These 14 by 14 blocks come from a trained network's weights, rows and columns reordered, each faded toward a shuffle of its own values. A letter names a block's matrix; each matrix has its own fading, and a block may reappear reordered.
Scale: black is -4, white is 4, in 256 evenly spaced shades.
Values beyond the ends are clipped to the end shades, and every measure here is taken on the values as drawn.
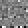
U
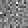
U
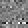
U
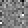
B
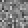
U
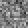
U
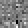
B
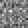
U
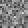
U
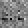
B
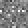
U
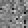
B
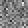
U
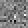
B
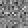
U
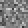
U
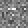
U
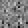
B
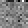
B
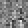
U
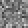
U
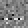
U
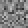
U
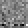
B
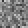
U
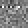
U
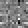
B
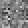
B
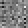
B
